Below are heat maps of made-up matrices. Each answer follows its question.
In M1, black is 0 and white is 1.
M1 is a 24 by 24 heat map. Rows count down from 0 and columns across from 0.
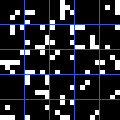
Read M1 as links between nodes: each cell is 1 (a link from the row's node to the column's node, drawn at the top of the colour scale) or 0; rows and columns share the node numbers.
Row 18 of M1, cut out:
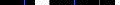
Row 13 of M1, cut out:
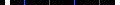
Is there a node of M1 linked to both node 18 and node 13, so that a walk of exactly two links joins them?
yes
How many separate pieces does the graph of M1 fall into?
1
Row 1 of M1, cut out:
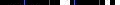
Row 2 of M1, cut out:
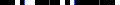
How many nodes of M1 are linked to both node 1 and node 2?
2
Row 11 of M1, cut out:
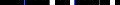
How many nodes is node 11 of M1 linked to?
3
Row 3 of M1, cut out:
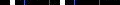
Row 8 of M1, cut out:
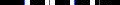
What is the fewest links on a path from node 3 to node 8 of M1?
3
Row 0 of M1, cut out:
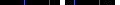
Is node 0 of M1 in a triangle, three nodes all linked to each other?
yes
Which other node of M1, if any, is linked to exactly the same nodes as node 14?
none
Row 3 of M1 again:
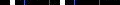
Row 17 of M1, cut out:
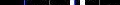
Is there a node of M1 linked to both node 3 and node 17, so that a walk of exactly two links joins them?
no
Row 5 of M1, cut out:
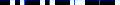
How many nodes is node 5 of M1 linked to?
8
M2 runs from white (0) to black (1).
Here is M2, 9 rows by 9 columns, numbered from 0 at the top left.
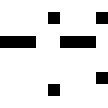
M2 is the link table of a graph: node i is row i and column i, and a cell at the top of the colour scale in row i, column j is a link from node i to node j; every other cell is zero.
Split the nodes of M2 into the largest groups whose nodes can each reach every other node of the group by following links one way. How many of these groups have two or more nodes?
0
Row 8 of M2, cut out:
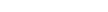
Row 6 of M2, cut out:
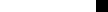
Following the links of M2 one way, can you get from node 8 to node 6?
no
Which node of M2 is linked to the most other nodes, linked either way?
node 3
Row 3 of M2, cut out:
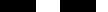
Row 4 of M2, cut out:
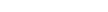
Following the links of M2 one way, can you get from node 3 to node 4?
yes
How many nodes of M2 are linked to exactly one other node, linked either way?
3
